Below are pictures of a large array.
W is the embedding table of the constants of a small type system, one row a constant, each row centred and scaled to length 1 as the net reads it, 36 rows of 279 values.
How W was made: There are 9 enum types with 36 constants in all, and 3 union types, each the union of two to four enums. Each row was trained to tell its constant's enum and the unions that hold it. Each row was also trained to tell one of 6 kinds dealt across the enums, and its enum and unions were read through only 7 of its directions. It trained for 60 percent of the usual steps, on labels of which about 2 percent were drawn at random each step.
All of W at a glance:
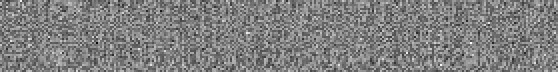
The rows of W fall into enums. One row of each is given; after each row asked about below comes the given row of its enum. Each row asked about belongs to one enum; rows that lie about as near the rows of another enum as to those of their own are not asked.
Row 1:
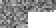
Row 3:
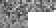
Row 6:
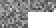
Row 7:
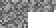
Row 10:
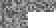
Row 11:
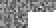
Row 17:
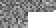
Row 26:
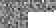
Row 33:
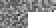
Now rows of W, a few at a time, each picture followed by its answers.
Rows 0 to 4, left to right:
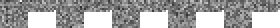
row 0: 26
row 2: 1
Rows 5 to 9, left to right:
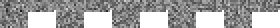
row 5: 26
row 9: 10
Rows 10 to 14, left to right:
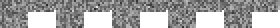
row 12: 10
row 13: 17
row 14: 7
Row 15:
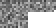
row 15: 26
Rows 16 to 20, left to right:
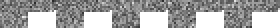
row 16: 17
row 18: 6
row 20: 1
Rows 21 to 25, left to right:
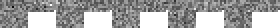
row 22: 1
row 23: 10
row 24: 11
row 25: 11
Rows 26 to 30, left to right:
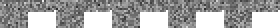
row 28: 1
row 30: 26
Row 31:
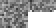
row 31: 11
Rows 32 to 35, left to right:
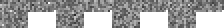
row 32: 11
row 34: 10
